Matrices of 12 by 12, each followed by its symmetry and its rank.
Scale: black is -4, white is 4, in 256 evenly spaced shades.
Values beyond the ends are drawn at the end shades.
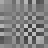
symmetric, rank one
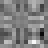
antisymmetric, rank two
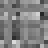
antisymmetric, rank two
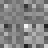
symmetric, rank two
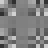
symmetric, rank one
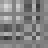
symmetric, rank one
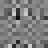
neither, rank two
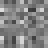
neither, rank two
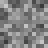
symmetric, rank two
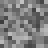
antisymmetric, full rank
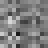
neither, rank two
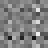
antisymmetric, rank two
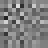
antisymmetric, rank two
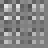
symmetric, rank one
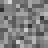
antisymmetric, full rank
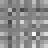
symmetric, rank two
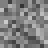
antisymmetric, full rank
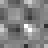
symmetric, rank two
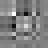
symmetric, rank one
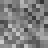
antisymmetric, full rank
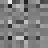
neither, rank two
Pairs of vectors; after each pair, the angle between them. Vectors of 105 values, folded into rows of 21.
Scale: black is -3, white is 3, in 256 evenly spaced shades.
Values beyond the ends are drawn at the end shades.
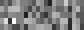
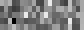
nearly opposite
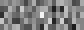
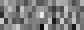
nearly parallel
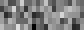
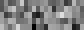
nearly parallel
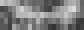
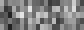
partly aligned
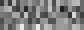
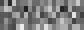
nearly parallel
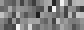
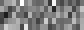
partly opposed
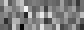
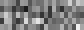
partly opposed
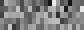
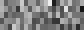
nearly opposite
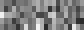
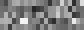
orthogonal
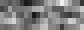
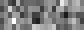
partly aligned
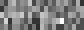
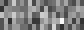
nearly parallel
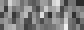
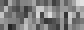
partly opposed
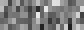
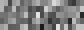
nearly parallel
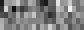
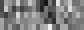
nearly parallel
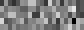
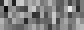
partly aligned
